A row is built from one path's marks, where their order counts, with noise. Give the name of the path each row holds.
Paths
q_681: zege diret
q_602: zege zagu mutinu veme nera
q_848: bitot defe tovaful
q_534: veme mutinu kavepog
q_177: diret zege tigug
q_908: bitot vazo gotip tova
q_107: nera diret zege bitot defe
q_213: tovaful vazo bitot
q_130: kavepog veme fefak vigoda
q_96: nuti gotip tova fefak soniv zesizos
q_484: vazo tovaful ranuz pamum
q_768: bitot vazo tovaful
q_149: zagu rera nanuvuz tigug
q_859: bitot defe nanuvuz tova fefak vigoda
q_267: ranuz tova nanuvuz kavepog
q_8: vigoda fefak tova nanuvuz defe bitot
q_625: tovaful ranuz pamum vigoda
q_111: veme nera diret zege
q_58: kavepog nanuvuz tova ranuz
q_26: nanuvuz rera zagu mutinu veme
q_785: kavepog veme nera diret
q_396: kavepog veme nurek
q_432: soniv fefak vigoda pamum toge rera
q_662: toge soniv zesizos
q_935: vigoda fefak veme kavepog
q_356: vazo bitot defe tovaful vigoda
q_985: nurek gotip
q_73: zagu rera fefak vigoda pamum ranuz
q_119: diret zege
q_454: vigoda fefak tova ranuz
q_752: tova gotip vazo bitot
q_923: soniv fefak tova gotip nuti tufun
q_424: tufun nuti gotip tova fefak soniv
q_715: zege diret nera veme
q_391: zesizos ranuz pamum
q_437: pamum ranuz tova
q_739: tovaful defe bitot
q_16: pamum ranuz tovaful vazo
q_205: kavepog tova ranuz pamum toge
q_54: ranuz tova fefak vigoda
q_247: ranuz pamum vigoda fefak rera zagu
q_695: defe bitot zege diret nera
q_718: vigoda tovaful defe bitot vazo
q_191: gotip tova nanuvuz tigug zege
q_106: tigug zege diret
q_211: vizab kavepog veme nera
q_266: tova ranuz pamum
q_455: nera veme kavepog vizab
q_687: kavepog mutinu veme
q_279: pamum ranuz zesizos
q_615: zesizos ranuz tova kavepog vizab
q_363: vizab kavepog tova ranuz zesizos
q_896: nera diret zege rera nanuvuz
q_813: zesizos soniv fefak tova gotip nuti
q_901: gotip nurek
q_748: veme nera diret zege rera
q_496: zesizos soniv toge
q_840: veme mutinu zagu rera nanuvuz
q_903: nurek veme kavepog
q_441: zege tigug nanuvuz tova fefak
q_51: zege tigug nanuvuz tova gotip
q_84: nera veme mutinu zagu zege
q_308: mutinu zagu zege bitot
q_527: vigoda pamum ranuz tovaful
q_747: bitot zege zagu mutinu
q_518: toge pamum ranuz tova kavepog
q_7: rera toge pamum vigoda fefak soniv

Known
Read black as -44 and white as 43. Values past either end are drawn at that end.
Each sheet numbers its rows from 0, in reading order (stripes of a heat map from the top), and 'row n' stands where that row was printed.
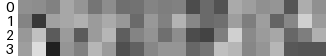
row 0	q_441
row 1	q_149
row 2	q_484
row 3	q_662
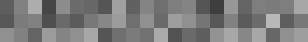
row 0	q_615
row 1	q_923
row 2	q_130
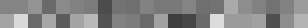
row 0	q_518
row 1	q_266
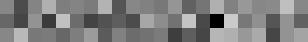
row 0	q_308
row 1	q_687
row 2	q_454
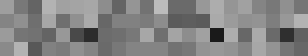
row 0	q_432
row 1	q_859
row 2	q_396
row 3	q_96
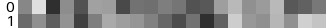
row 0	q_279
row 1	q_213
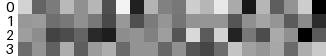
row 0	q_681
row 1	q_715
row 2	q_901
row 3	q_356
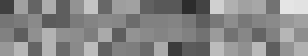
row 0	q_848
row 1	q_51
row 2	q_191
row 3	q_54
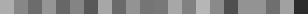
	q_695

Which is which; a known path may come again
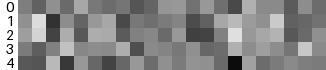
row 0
q_26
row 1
q_279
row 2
q_391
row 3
q_308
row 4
q_455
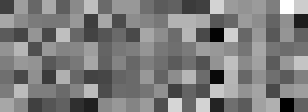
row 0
q_848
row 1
q_785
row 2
q_687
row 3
q_96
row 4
q_58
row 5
q_903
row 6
q_454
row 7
q_901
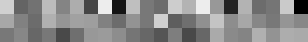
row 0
q_681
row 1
q_432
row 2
q_752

